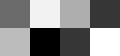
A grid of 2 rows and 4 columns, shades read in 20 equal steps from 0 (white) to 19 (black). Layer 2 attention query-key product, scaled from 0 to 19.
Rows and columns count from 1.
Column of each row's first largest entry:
4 2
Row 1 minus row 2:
6 -18 -9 15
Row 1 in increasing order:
1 6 11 15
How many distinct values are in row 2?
4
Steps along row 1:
down up up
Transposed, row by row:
11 5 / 1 19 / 6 15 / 15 0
